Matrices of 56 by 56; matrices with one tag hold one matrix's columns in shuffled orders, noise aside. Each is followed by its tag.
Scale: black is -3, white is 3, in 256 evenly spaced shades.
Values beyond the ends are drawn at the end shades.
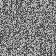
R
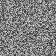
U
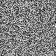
U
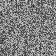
R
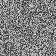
R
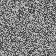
U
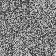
R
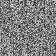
R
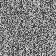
R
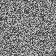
U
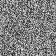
R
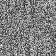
R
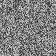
R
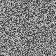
U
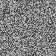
U
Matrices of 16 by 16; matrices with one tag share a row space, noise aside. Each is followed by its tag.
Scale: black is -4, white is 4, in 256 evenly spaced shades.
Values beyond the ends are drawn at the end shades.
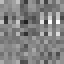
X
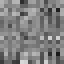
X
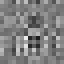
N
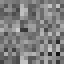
X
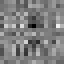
N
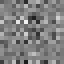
N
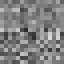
X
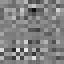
N
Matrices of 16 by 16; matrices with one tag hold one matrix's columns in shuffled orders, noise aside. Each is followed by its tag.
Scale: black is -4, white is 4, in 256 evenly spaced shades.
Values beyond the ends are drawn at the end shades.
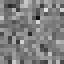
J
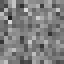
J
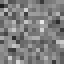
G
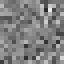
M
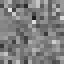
J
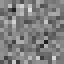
M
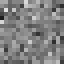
J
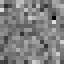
J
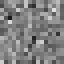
J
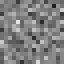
G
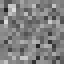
M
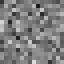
G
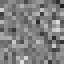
G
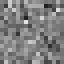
J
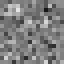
M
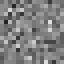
G
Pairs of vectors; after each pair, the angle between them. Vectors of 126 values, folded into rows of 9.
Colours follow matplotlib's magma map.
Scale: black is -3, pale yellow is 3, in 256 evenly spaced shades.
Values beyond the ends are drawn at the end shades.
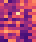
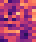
nearly parallel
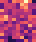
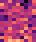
nearly opposite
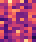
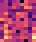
nearly opposite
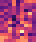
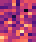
nearly parallel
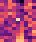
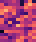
partly aligned
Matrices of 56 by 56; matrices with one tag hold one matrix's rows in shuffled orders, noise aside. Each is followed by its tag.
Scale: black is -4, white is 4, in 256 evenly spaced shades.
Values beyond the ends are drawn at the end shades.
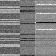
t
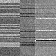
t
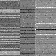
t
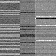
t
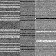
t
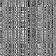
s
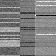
t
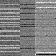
t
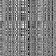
s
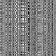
s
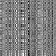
s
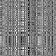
s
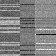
t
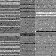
t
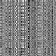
s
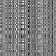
s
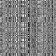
s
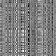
s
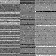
t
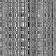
s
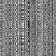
s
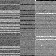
t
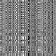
s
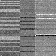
t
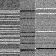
t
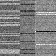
t
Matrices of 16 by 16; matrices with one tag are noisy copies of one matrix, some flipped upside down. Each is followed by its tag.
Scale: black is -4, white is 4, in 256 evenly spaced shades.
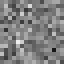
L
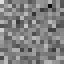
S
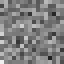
S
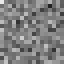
S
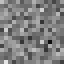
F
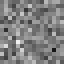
L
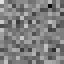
S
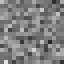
F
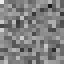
S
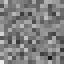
S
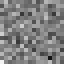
S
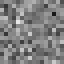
L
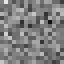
F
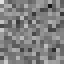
S
